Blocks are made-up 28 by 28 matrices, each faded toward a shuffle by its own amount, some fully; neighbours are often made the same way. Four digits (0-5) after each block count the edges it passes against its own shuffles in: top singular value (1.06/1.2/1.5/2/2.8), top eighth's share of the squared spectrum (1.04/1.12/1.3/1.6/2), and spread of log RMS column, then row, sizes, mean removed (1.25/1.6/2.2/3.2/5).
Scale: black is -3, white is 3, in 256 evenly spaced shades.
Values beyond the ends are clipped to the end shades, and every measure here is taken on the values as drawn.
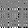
4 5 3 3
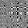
4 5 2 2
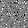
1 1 0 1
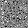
1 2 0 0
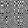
4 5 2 2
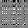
4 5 3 3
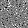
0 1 0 0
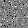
1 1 0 0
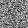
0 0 0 0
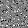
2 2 0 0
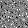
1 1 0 0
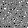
0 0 0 0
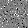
1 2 0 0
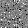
2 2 1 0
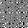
3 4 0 2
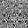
3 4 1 1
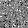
2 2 0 0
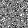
0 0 0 0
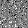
1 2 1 0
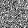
0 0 0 0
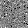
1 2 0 0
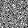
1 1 0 0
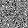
0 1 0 0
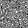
1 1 0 0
